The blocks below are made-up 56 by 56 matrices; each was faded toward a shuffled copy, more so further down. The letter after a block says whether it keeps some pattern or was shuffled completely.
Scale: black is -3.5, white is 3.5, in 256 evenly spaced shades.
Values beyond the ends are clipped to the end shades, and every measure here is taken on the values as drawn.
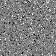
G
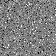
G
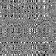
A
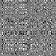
A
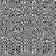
A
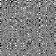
A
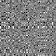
A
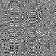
A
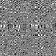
A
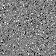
G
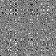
A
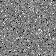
G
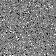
G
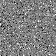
G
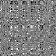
A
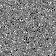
G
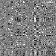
A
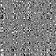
A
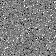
G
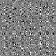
A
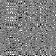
A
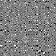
A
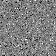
G
